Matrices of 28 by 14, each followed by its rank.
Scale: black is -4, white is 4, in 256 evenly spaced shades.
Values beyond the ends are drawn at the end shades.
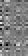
two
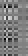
one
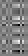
one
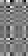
one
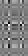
one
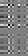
one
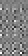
two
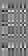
one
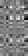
two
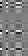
one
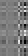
one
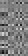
two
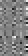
two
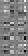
two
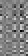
two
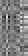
two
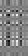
one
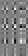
one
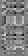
two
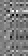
two
